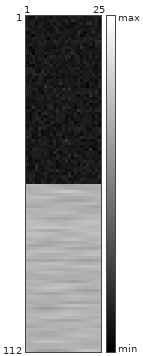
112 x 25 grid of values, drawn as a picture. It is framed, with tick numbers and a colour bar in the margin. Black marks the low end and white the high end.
The table splits into 2 rows of 1 panel. Panel 1,1: very low, fine-grained, faint in contrast. Panel 2,1: high, streaked across, faint in contrast.
